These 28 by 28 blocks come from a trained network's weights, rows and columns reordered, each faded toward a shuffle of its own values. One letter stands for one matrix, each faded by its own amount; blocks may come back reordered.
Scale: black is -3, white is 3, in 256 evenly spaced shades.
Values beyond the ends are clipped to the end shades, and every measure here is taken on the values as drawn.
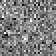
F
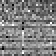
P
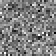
F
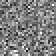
F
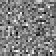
F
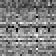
P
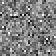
F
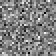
F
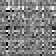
P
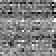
P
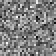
F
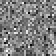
F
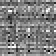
P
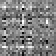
P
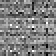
P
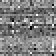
P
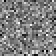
F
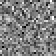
F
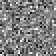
F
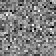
F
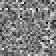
F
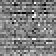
P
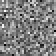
F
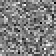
F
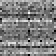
P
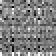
P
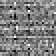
P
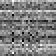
P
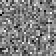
F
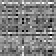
P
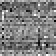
P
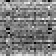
P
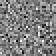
F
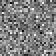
F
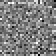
F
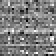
P
